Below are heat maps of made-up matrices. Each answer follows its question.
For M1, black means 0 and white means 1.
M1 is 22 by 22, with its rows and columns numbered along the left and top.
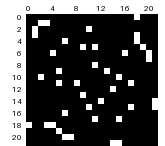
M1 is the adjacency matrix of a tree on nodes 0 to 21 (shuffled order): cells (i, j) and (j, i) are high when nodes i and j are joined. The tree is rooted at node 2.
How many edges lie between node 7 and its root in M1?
7
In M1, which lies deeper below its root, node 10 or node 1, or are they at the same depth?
the same depth
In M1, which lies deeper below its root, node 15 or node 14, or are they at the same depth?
node 14
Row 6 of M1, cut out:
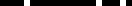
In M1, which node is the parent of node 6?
4
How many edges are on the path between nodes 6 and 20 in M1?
1
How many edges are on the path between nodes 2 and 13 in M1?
7
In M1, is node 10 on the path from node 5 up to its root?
yes
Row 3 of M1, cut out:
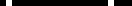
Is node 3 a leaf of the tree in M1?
no
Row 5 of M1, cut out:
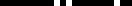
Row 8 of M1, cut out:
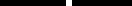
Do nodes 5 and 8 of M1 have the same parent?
yes
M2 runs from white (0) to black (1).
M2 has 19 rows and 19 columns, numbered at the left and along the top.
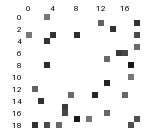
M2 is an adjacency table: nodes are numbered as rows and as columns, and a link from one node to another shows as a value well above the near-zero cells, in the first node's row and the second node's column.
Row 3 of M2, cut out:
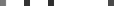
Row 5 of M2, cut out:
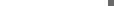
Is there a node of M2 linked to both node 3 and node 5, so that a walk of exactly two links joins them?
yes
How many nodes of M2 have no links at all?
1
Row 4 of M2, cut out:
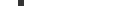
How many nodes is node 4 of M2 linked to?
1
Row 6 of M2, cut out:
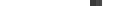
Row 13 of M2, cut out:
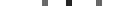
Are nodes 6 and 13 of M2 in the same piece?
yes
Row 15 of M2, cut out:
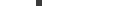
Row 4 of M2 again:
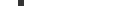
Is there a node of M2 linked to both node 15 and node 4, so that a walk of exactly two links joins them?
no
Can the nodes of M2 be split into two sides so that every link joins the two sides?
yes
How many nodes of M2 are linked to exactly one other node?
10
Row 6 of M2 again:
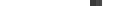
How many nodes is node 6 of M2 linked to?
2
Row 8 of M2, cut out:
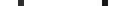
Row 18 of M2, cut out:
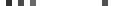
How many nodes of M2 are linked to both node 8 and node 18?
2
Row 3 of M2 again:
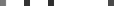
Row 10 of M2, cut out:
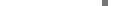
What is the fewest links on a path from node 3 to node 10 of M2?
3
